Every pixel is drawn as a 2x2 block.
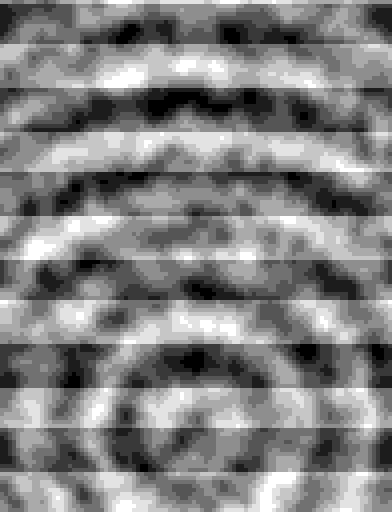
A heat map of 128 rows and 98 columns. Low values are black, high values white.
Stripes: horizontal, repeating 6 times. Rings: centred on the bottom middle. Slope: none. Average level on the scale: 50%.
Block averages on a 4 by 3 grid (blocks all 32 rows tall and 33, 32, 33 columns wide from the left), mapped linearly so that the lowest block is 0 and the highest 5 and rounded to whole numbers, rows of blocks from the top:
1 0 1 | 4 4 4 | 1 1 0 | 4 4 5
